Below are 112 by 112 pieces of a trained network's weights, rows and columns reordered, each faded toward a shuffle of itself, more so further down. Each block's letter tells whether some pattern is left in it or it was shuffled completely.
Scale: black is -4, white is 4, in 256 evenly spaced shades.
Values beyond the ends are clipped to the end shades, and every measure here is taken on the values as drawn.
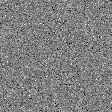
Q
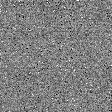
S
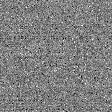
S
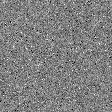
Q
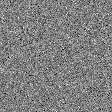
Q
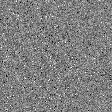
S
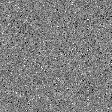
S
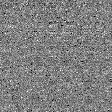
S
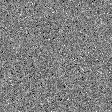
Q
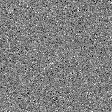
S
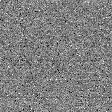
S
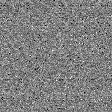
S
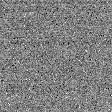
S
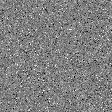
Q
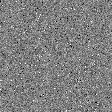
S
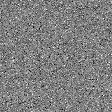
S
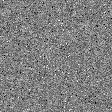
Q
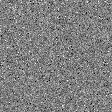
Q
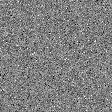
Q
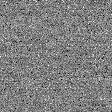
S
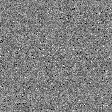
S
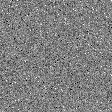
Q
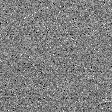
S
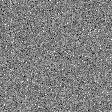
Q
